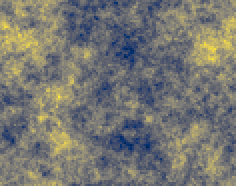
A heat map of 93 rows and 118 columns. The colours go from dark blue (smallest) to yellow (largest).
No row or column stands out. There is no overall slope. The ninth with the lowest average is the top middle.
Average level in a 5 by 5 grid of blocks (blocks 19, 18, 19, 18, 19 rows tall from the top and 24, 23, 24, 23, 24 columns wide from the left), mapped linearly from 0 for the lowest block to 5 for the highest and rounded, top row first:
4 1 1 2 4 | 5 3 0 1 5 | 2 3 1 1 2 | 2 3 0 2 2 | 3 3 1 2 3
